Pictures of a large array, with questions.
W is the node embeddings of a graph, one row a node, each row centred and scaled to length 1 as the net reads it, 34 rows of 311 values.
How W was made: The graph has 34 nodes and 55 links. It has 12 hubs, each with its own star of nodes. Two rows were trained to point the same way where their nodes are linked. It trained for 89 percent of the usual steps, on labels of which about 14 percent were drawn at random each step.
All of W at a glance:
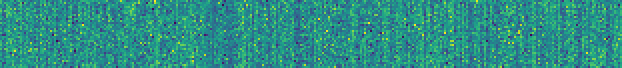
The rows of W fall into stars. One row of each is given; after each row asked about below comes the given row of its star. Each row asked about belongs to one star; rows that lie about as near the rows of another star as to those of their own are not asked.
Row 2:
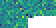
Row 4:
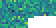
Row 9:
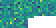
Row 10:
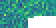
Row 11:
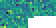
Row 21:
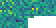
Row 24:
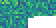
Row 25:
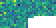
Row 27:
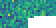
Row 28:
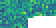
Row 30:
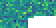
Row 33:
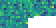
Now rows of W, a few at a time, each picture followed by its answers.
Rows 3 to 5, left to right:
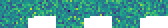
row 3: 2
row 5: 11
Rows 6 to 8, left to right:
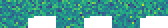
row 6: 4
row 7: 28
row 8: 10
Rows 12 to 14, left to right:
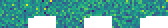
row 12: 2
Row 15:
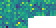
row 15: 28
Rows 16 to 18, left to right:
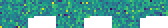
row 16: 4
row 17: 25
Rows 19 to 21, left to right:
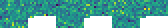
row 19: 30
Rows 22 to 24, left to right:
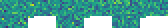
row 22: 24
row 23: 21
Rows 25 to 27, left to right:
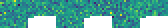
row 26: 33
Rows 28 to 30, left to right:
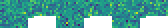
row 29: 21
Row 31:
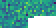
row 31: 27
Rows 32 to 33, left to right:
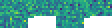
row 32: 33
